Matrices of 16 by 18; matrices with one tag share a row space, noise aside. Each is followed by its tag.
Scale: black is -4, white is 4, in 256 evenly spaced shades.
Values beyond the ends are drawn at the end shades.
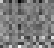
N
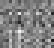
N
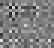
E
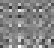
N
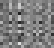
N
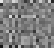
E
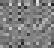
N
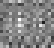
N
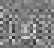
E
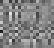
E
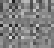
E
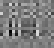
E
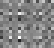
N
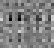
N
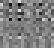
N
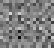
N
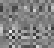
E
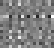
N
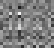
N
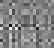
E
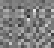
N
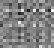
N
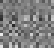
E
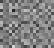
E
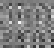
N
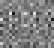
E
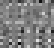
N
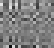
E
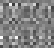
E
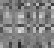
N
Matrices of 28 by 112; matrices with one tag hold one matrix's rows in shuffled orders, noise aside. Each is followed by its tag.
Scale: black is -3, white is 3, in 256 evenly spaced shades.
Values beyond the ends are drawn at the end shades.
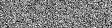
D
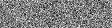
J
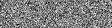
D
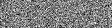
D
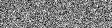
D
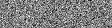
J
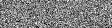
D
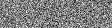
J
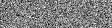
D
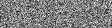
D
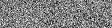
J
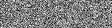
D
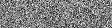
J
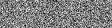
J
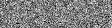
D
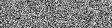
D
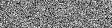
D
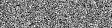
D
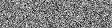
J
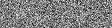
J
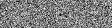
D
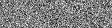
J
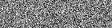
J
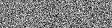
J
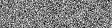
J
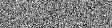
J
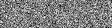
D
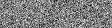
J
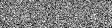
D
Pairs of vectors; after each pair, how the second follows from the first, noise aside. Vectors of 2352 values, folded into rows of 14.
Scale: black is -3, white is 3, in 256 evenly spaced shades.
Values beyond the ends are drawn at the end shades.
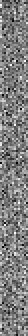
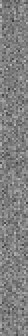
shrunk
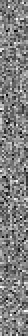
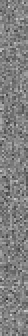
shrunk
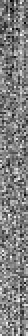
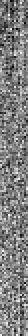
copied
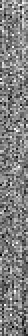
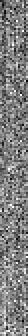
reversed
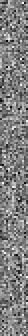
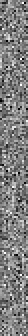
copied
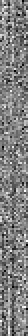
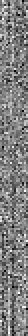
copied
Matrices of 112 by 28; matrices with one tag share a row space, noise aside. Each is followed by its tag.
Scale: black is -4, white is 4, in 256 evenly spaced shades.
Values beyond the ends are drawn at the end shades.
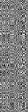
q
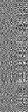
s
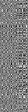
s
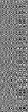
s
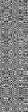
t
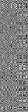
s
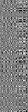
s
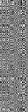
q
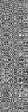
t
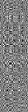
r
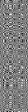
r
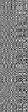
s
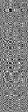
r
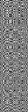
r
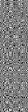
r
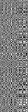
s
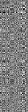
q
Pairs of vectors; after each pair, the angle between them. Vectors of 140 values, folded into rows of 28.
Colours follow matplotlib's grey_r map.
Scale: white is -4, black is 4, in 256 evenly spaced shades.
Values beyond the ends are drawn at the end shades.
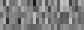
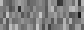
orthogonal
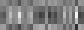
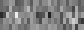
partly aligned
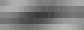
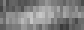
nearly opposite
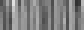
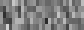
partly aligned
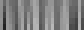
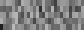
orthogonal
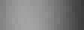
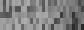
partly aligned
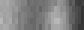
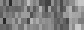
partly opposed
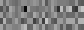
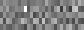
nearly opposite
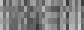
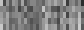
nearly parallel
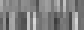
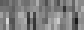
nearly opposite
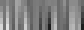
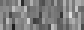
partly aligned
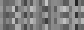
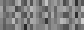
nearly parallel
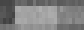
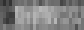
nearly parallel
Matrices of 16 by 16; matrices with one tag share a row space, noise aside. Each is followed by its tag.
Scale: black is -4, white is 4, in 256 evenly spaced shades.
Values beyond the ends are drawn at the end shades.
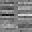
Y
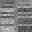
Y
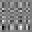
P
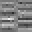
Y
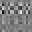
P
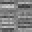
Y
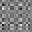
P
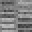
Y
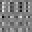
P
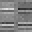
Y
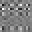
P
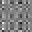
P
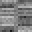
Y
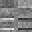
Y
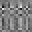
P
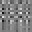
P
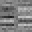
Y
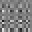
P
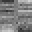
Y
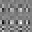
P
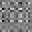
P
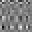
P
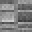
Y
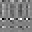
P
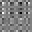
P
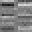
Y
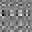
P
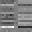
Y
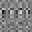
P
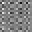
P
